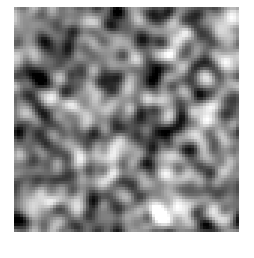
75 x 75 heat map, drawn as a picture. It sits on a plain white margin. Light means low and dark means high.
The texture is blotchy. The halves do not mirror each other. There are no lone odd cells.
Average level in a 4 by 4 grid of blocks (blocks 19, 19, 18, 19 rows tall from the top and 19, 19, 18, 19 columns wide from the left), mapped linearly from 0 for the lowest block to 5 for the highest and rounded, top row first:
4 4 3 2
5 3 4 3
5 2 5 2
3 4 0 3
